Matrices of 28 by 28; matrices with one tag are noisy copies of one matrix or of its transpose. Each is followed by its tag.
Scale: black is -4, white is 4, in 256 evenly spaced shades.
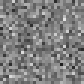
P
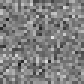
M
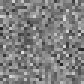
P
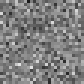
P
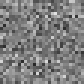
M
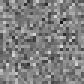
M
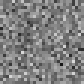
P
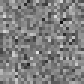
M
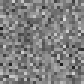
P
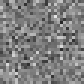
M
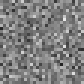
P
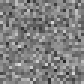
P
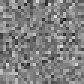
M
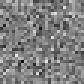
M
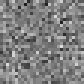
M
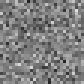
P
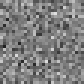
M
